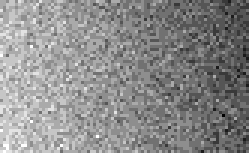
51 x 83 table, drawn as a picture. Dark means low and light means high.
Stripes: none. Grain: fine. Odd rows or columns: none. Slope: up to the left.
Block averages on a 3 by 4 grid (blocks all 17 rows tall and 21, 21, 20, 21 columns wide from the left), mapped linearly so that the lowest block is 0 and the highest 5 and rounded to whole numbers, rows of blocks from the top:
4310 | 5320 | 5321
